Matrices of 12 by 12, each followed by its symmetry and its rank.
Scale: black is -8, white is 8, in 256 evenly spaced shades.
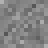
symmetric, full rank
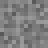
symmetric, full rank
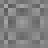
symmetric, rank one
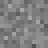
neither, full rank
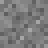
symmetric, full rank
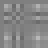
symmetric, rank one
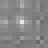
symmetric, rank two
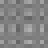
symmetric, rank one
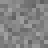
neither, full rank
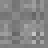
symmetric, rank two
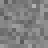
neither, full rank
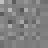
symmetric, rank two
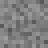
neither, full rank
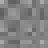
symmetric, rank two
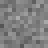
neither, full rank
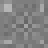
symmetric, rank two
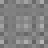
symmetric, rank one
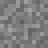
symmetric, full rank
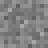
symmetric, full rank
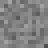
symmetric, full rank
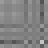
symmetric, rank one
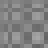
symmetric, rank one
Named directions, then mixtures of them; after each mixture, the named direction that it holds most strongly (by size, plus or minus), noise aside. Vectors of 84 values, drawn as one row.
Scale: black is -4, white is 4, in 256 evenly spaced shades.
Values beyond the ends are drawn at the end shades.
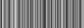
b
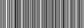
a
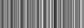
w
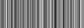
w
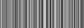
w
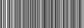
a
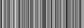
b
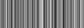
w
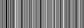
a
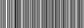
a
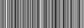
a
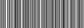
a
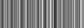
w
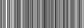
a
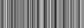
w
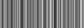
w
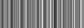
w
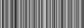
b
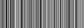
a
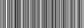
a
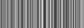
w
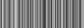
b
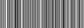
a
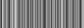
b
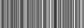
w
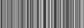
w
